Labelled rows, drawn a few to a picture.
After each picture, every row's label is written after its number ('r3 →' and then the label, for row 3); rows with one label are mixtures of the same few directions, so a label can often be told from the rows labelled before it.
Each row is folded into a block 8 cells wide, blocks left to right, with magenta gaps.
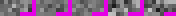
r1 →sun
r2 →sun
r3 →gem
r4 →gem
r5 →sun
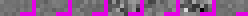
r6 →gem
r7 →gem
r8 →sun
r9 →sun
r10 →gem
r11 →sun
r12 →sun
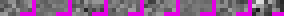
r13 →gem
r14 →gem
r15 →sun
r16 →sun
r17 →gem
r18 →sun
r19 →sun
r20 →gem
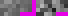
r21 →gem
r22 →gem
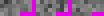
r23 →gem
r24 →sun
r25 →sun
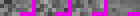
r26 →gem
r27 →gem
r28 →gem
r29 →sun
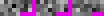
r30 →sun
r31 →sun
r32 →sun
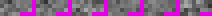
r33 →gem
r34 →gem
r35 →sun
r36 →sun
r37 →gem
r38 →gem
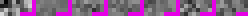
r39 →gem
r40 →gem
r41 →sun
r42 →sun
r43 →gem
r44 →gem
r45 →gem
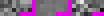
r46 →sun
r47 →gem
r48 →gem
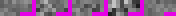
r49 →sun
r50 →gem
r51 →sun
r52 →gem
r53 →sun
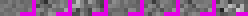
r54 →sun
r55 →gem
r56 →gem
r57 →gem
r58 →gem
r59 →gem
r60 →sun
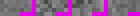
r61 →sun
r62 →gem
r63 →gem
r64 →sun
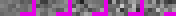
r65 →sun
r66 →gem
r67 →gem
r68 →sun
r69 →sun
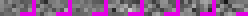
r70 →sun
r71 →gem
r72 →sun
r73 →sun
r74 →gem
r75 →sun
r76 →gem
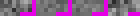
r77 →sun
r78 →sun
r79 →sun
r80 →gem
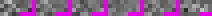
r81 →gem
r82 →gem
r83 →gem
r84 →gem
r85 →gem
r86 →sun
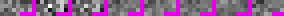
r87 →sun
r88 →sun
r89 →sun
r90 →gem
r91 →gem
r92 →gem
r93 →gem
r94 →gem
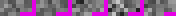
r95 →gem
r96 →gem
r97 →gem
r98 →gem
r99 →gem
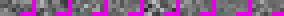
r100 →sun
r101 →gem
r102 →sun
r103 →sun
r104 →gem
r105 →gem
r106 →sun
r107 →gem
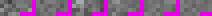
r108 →gem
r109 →sun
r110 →gem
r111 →gem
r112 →sun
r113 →sun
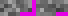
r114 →gem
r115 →sun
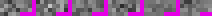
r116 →gem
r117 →sun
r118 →gem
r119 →sun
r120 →sun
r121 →gem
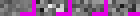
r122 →gem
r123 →sun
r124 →sun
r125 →sun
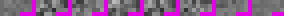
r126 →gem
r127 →gem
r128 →gem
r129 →gem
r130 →gem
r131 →sun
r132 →gem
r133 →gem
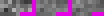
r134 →sun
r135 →sun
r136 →gem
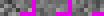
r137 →gem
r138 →sun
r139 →sun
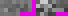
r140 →sun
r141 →gem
